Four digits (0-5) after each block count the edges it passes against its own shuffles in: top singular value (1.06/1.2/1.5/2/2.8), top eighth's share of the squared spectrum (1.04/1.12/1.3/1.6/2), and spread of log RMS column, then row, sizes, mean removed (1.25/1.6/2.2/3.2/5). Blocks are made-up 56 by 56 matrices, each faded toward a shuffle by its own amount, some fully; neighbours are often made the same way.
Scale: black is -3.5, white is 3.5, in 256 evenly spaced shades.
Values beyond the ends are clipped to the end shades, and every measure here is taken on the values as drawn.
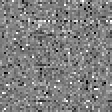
3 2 1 1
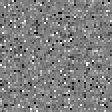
2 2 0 0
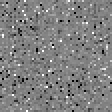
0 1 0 0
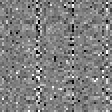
4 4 3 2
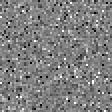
0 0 0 0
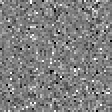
3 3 1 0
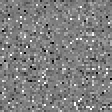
2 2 0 0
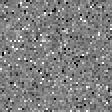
0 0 0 0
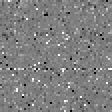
3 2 0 1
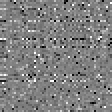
4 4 1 2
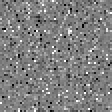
1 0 0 0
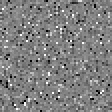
1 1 0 0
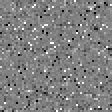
0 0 0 0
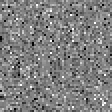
2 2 0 0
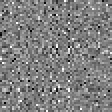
4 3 2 1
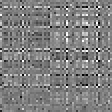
5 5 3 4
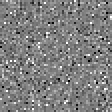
2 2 1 1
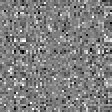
4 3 2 2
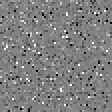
1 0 0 0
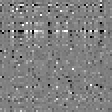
4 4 2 2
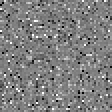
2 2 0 0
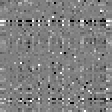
4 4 2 2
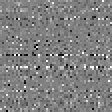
4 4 2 2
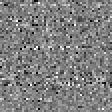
1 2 0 3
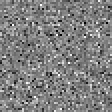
0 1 0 2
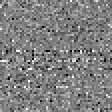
1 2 0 3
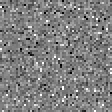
0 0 0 0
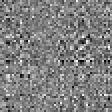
4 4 2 2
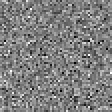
3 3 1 1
